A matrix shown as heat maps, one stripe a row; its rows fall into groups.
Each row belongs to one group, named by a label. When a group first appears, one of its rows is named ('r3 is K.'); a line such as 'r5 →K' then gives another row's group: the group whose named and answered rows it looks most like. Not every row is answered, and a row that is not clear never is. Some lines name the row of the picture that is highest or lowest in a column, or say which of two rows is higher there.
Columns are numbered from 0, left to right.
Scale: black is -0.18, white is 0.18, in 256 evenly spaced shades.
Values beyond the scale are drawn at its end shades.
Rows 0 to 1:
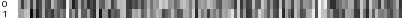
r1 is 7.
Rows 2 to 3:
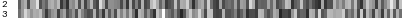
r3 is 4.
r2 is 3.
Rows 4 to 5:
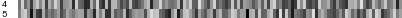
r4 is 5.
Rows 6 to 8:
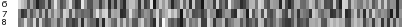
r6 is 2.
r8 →4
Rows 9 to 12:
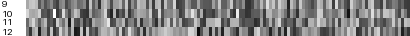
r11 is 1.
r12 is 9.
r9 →2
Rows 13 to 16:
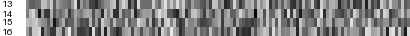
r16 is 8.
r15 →2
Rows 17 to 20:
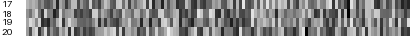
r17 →2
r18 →8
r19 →8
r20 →9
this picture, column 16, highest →17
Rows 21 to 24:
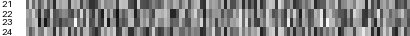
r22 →7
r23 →7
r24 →5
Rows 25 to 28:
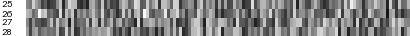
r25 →8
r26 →8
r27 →1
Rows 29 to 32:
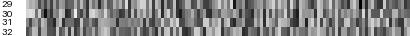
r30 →2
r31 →9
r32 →1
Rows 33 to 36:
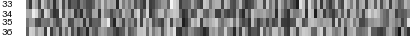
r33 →9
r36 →2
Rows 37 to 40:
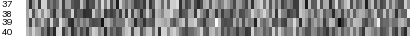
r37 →9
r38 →8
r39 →7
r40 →8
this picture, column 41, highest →40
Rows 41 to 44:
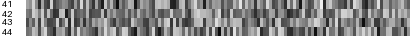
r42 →4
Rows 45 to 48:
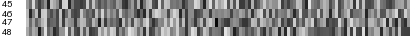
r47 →8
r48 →9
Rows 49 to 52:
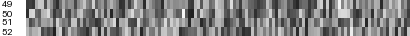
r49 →4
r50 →4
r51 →5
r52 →8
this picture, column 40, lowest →51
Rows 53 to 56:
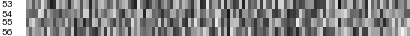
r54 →4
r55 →1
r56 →4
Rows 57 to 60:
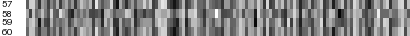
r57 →3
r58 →7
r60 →3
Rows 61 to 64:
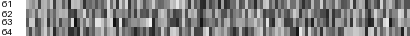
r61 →5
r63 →3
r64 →9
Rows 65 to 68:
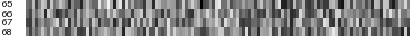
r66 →4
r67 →1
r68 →7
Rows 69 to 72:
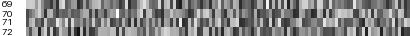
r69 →2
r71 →1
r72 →9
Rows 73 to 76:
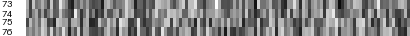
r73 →7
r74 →7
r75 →5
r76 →5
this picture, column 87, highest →74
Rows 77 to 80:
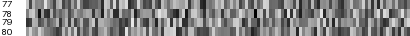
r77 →5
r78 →3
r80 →2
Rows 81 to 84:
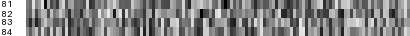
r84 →9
